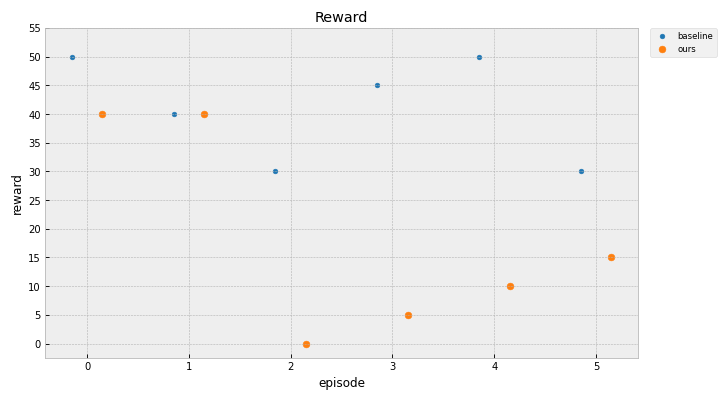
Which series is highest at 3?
baseline
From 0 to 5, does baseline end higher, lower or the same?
lower
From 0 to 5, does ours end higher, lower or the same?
lower
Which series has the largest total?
baseline
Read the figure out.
Title: Reward
x-axis: episode, ticks 0 1 2 3 4 5
y-axis: reward, ticks 0 5 10 15 20 25 30 35 40 45 50 55
Legend: baseline, ours
Values:
baseline: 50 40 30 45 50 30
ours: 40 40 0 5 10 15
